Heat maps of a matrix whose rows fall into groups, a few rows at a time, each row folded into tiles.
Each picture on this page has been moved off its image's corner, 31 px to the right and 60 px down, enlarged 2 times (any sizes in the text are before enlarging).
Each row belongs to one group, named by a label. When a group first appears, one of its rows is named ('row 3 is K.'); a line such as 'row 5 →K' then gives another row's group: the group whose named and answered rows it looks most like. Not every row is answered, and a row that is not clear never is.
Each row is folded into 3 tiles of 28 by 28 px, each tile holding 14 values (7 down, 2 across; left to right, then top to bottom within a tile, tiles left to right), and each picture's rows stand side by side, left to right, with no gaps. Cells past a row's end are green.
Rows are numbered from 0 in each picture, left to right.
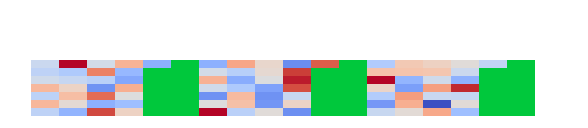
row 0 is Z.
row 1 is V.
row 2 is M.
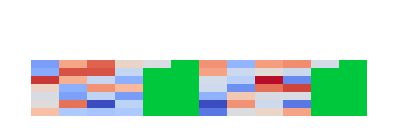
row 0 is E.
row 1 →M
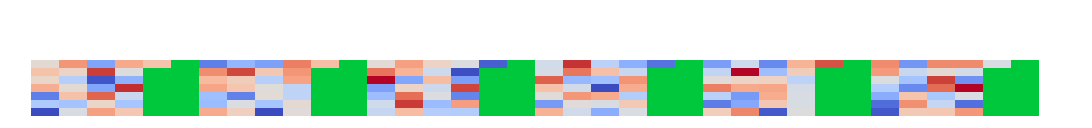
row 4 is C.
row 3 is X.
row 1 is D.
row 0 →Z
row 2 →M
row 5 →M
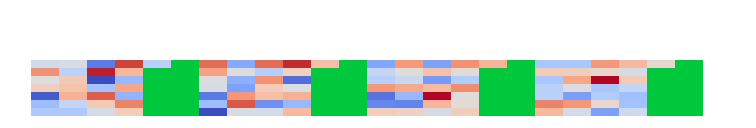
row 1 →M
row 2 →C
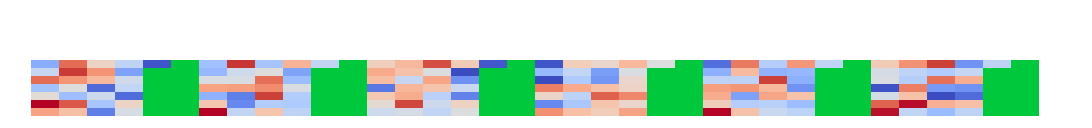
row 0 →E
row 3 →C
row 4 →C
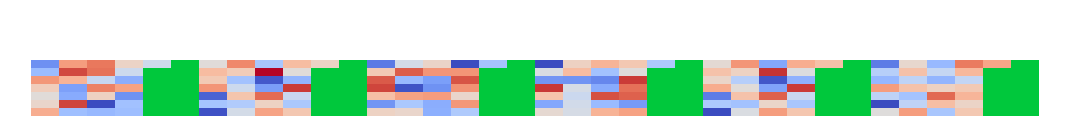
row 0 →E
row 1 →Z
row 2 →X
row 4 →Z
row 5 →C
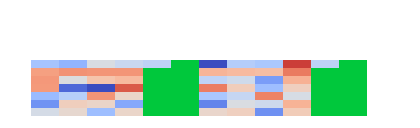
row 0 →X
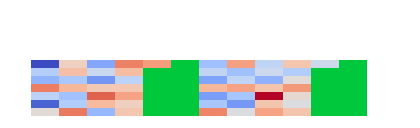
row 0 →C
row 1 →C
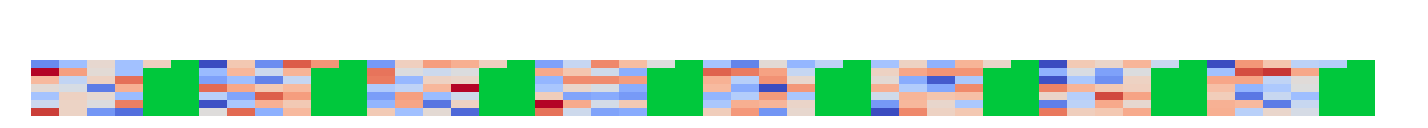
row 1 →C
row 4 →X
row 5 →Z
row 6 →C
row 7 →E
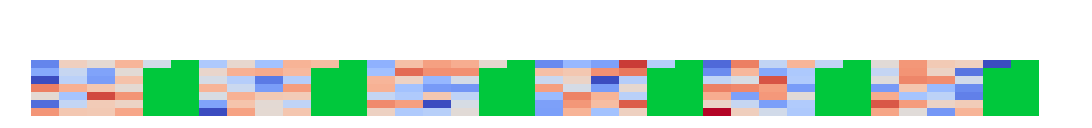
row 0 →C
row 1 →Z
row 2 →E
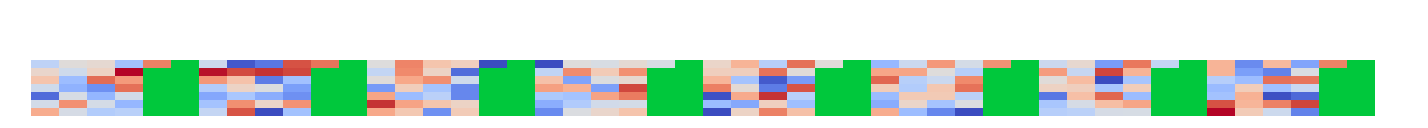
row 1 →D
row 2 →E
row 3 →Z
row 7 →V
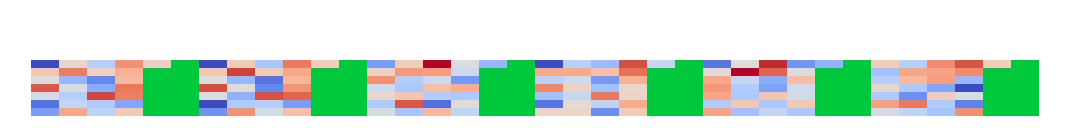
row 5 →E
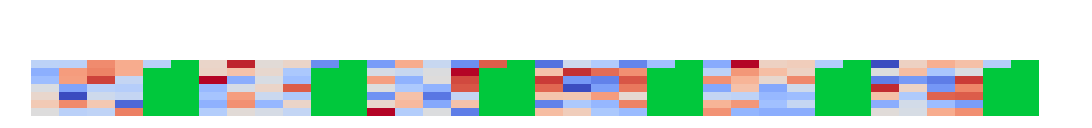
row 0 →E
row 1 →M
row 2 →V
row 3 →X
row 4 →E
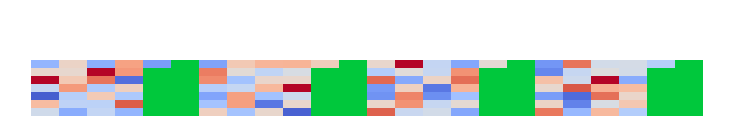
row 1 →M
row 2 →V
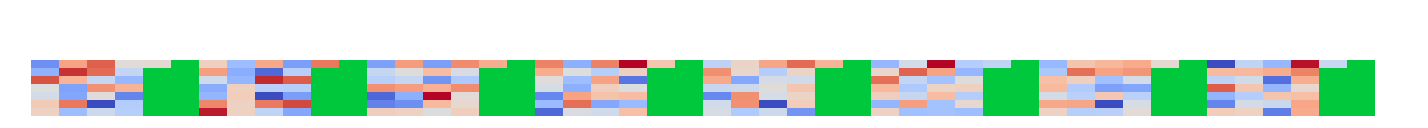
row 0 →E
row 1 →V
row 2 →C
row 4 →M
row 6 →E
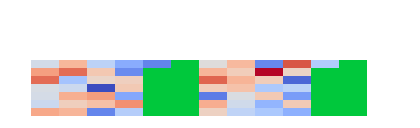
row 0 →X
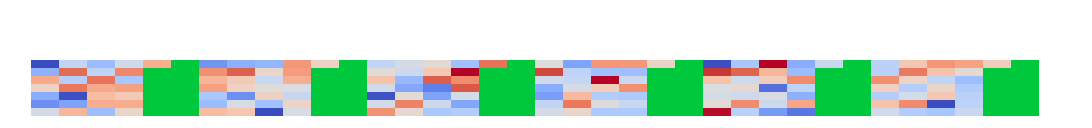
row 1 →D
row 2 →V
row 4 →X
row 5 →E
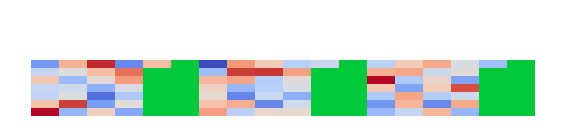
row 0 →V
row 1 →E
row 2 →M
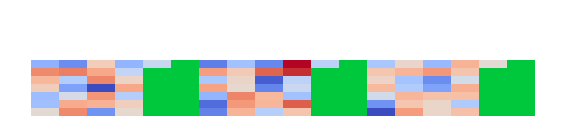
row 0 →X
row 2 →Z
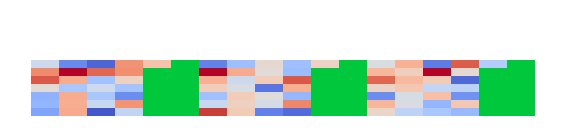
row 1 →X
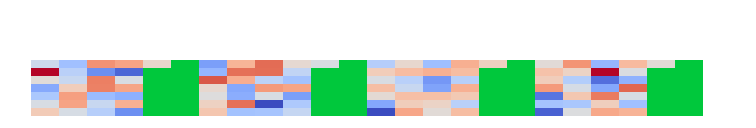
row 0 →M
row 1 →E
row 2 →Z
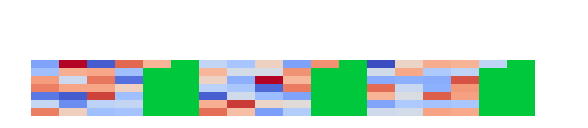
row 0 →C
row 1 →V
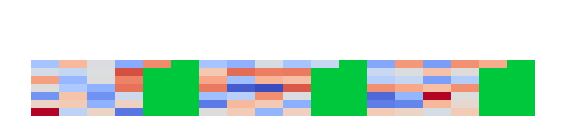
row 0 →V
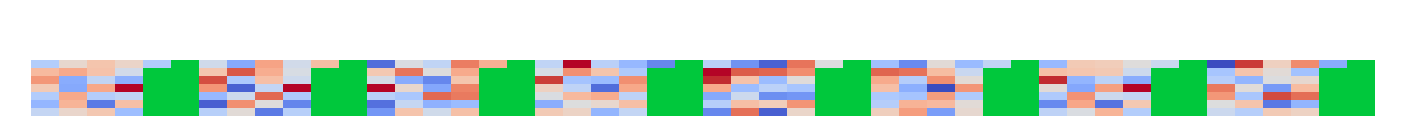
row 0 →M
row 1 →X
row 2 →Z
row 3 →X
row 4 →D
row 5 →X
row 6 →M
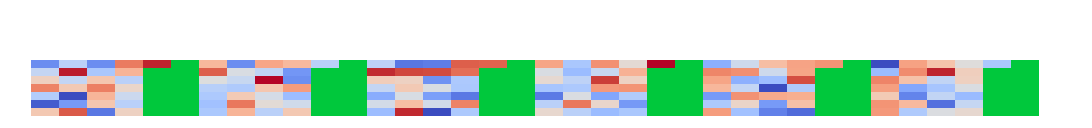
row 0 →C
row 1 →M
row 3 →V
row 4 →X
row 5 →E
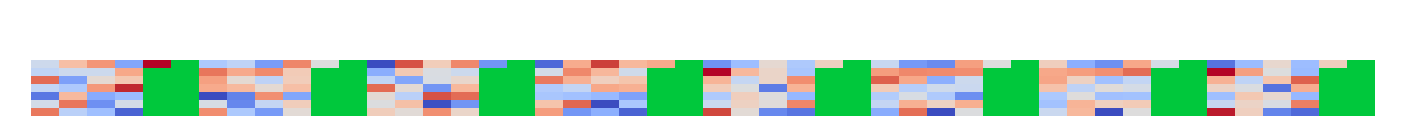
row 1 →D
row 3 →E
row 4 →X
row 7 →X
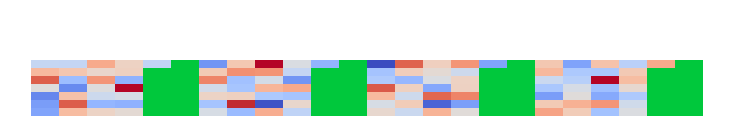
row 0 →M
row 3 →V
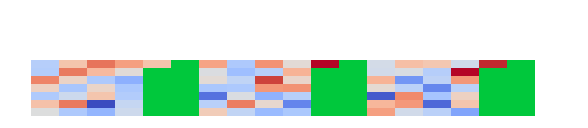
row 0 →E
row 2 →V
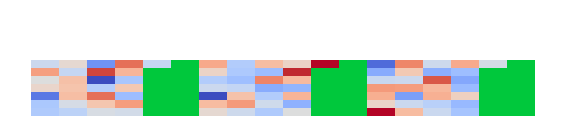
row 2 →C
